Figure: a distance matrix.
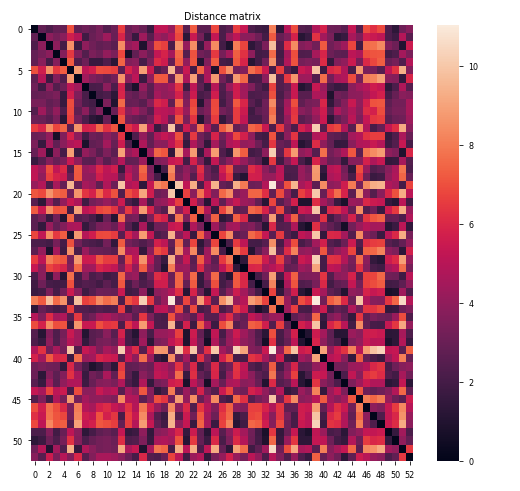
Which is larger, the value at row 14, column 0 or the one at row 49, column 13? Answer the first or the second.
the first
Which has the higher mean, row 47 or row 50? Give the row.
47
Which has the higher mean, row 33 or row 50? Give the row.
33
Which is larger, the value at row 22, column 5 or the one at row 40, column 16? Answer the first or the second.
the second
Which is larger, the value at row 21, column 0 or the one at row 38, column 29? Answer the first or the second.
the second
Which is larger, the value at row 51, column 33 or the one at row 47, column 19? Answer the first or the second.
the first
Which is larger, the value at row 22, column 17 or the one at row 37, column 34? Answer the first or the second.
the first
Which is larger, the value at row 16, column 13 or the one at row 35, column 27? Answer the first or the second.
the second
